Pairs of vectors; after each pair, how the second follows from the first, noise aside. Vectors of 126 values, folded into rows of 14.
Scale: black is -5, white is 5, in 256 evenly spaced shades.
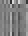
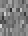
shuffled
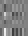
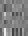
copied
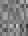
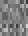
negated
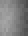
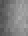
reversed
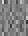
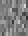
shuffled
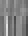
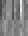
reversed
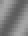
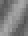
negated
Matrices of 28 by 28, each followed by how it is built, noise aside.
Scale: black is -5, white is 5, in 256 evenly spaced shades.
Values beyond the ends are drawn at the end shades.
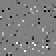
sparse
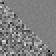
lower triangular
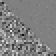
lower triangular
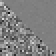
lower triangular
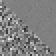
lower triangular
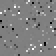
sparse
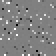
sparse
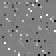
sparse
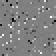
sparse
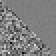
lower triangular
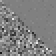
lower triangular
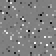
sparse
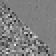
lower triangular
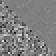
lower triangular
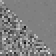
lower triangular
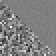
lower triangular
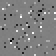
sparse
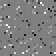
sparse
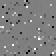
sparse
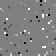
sparse
